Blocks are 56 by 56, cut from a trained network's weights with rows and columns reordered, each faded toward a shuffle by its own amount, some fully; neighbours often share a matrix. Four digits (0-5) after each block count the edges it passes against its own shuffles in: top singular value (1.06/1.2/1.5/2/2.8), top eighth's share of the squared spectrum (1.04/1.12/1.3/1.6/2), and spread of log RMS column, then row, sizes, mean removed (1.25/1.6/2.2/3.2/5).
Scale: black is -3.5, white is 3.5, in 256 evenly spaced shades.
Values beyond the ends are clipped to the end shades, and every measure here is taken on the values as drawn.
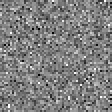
0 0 0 0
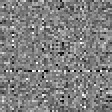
3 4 2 2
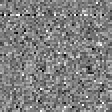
3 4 1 2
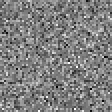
1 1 0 0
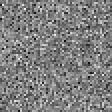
2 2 1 0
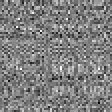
4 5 3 2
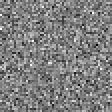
0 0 0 0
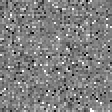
0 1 0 0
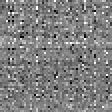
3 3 3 1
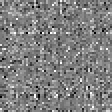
2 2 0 2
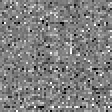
2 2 0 2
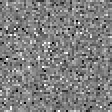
1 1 0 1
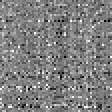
2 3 0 3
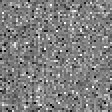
1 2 0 0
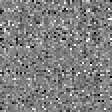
2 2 0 2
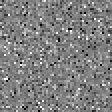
0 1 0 0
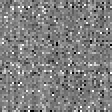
2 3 0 2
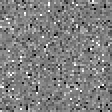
1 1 0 0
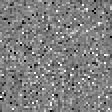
0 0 0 0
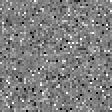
0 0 0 0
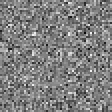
3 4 2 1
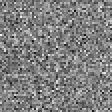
3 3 1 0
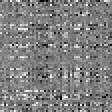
3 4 1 4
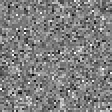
2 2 1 0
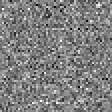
2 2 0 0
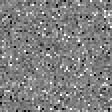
1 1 0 0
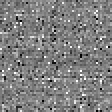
2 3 2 1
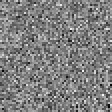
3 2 0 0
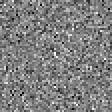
1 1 0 0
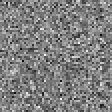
3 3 1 1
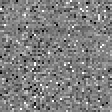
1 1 1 0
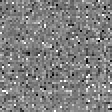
2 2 1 0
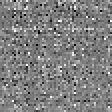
2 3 2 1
